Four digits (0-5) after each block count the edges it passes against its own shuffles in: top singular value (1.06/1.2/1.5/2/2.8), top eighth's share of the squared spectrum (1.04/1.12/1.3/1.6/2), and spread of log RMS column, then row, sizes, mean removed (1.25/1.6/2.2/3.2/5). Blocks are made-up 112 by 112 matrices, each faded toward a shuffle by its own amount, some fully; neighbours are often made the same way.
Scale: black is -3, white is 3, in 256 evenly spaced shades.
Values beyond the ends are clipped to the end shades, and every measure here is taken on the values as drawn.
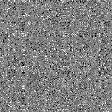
4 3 2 2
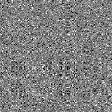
4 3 2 2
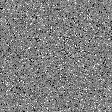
1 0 0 0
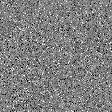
3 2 0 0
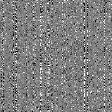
4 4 4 1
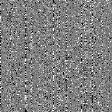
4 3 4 0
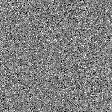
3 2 0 0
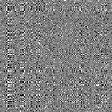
5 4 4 3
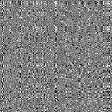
5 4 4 3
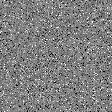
3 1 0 0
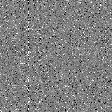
4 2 1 1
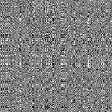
5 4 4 3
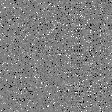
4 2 1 1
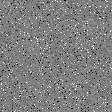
0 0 0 0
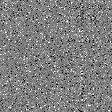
3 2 1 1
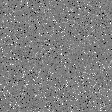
0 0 0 0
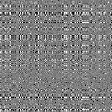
5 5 4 4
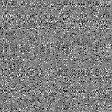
4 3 2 3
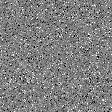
3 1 0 0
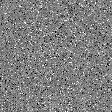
2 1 0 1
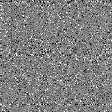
4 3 1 2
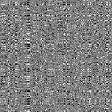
5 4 3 3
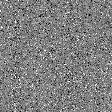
0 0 1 0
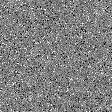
0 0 0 0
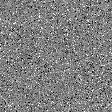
1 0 1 0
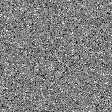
1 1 0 0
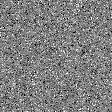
0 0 0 0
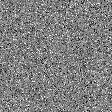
0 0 0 0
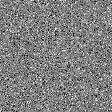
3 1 0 1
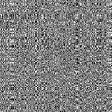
5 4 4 3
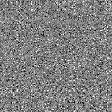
4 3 2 2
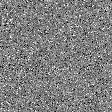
2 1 0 0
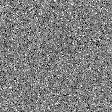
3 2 0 0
